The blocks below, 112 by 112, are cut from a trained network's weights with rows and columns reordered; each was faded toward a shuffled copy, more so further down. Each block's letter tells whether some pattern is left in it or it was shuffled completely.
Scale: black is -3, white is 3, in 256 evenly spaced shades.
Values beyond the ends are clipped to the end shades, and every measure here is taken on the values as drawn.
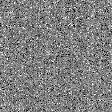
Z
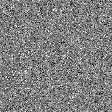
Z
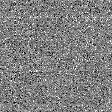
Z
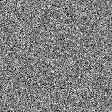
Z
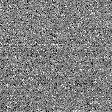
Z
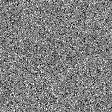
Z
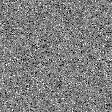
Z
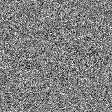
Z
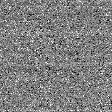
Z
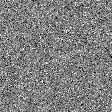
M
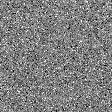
M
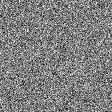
M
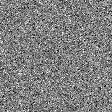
M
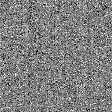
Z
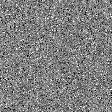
Z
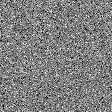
M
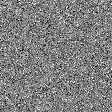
M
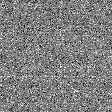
Z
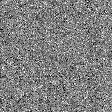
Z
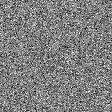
Z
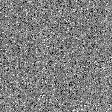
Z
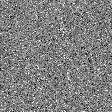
M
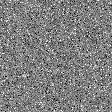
M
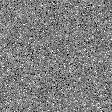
M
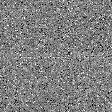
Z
